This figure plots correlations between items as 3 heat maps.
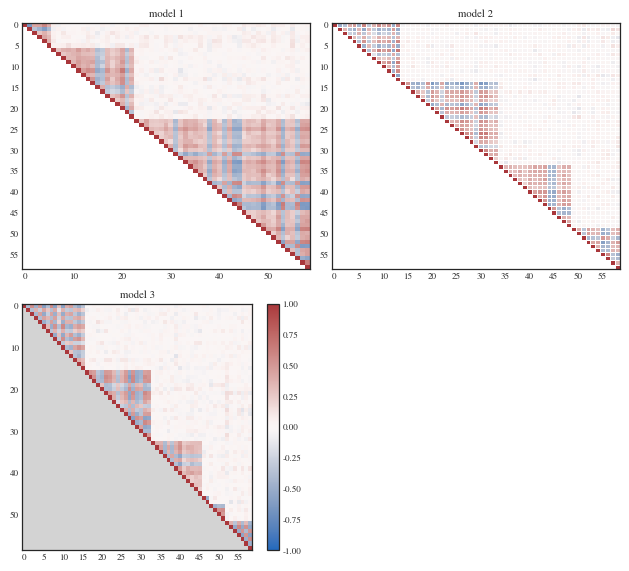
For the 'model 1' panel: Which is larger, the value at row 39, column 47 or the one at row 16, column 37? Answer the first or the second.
the first
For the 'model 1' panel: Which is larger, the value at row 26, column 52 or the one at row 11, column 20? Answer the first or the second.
the second
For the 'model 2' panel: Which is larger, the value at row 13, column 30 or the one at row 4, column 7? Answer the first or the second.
the first
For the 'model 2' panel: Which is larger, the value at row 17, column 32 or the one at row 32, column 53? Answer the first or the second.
the first
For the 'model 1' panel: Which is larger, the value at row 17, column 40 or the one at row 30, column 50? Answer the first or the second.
the second
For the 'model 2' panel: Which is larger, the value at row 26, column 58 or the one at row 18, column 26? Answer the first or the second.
the second
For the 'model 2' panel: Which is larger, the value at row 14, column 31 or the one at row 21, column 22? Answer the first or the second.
the second
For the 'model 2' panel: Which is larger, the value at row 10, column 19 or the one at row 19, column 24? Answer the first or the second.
the first
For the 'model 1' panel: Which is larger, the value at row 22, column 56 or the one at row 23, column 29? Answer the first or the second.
the second
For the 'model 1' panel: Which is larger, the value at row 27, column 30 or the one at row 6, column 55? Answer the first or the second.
the first
